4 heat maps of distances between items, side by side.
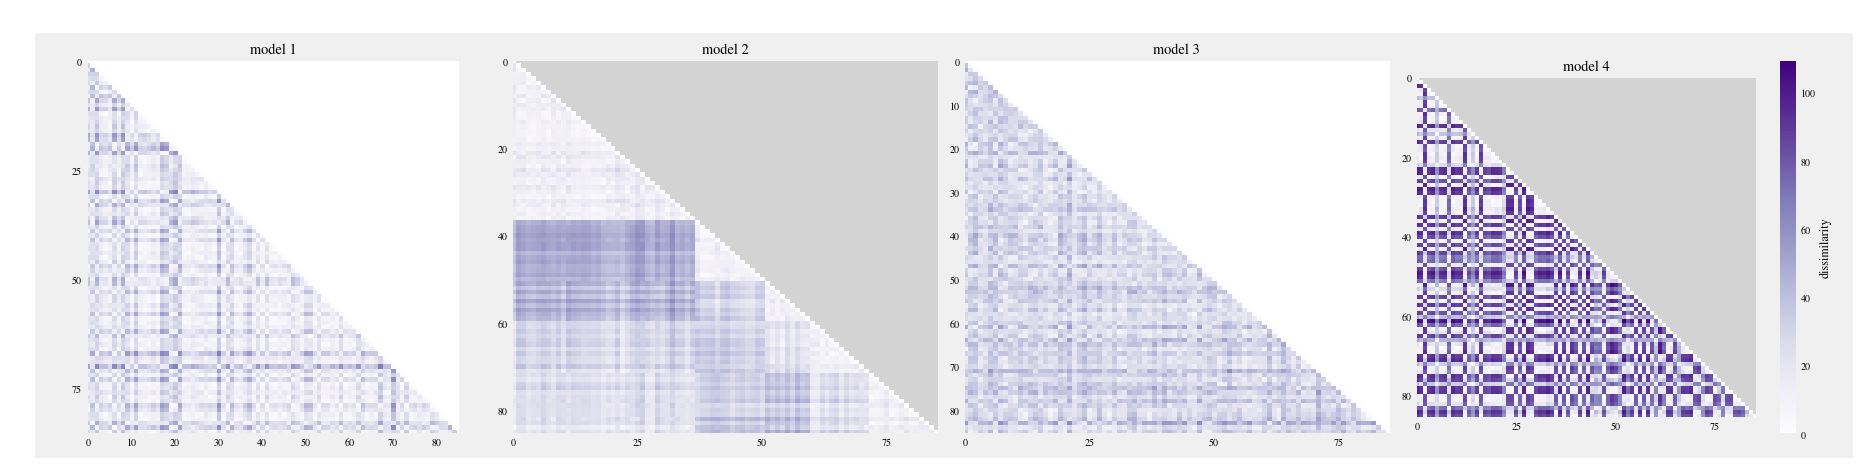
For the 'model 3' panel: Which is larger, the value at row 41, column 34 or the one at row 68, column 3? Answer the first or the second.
the first
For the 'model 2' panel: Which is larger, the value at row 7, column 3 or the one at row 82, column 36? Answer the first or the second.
the second
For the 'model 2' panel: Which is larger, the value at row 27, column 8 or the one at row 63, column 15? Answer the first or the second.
the second
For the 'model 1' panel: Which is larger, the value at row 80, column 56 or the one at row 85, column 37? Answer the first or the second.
the second
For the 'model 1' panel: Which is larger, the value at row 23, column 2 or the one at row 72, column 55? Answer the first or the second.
the first
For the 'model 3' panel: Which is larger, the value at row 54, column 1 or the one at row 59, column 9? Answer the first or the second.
the first
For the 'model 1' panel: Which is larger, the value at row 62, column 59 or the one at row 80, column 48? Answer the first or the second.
the first
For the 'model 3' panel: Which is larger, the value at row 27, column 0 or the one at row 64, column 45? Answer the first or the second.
the first
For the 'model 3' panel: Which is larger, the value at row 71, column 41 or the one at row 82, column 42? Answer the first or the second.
the first
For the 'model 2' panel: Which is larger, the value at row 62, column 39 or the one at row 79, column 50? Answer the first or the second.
the first
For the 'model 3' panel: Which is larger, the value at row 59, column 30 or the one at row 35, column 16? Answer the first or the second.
the first
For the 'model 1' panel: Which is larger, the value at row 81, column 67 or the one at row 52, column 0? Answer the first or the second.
the first
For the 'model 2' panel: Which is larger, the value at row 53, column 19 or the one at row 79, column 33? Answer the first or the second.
the first
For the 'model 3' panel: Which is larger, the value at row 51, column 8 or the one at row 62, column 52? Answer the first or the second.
the second
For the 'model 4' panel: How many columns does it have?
86
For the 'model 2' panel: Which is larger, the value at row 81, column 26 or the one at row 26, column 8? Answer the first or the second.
the first
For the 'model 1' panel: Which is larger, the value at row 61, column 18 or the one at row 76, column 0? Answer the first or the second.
the first
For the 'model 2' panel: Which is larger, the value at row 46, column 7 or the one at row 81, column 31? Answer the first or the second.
the first
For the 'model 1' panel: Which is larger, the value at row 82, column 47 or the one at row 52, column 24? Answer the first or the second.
the first
